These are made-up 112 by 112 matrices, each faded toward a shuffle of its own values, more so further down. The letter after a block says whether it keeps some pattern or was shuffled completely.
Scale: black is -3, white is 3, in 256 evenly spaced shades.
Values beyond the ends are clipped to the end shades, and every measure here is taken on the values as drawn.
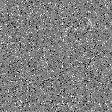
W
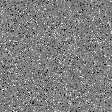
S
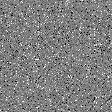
W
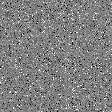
W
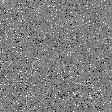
W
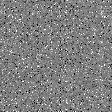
W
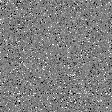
W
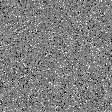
S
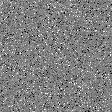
S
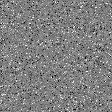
W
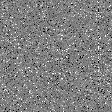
W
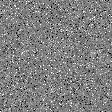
W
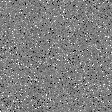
S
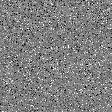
W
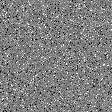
S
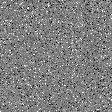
S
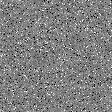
S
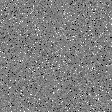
S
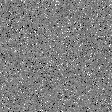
S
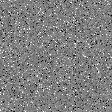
W
